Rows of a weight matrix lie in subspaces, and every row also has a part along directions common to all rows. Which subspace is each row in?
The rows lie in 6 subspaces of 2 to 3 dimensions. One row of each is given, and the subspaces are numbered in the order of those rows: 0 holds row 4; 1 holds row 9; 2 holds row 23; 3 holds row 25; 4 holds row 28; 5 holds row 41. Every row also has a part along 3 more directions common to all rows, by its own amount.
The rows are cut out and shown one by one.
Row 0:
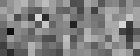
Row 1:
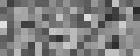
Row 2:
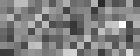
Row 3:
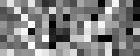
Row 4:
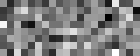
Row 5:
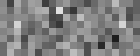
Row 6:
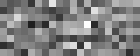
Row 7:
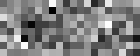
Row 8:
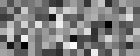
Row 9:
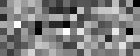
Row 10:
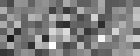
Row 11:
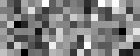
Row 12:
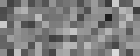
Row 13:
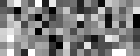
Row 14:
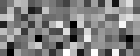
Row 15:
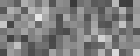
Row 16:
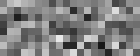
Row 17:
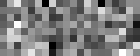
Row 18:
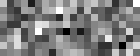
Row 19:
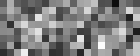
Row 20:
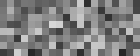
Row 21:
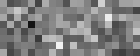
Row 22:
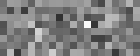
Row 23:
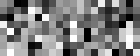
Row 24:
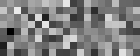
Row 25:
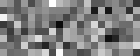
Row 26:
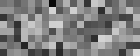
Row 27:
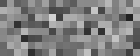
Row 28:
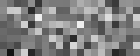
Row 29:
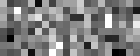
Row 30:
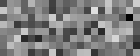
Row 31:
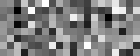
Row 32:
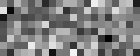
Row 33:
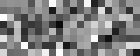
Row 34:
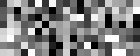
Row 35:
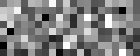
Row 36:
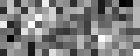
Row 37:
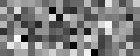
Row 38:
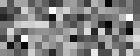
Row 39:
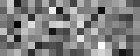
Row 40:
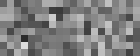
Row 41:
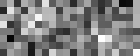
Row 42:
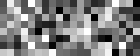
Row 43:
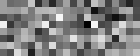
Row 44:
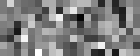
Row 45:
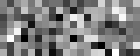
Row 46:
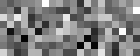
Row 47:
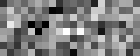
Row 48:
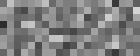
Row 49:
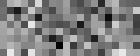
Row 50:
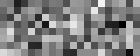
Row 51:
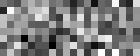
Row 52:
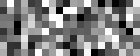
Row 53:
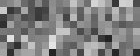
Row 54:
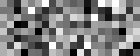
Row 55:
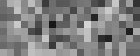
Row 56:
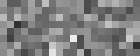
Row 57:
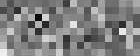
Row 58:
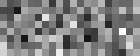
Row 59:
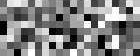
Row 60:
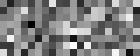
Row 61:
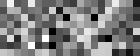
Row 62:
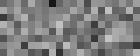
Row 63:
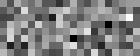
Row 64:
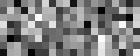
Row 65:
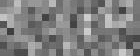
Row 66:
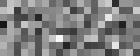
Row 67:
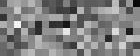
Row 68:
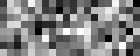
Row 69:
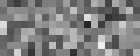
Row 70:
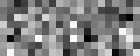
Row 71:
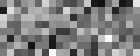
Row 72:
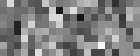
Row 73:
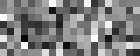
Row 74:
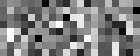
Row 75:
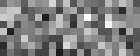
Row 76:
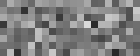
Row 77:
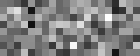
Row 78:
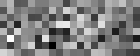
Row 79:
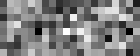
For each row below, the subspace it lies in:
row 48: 0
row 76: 0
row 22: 0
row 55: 1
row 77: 4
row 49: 4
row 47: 1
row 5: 5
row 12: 0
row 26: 3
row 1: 0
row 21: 4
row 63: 3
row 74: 2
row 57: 2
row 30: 3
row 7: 3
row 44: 5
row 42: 1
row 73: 3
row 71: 5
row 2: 2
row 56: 4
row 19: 4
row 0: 2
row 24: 2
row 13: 4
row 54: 4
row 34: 4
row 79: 1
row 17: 4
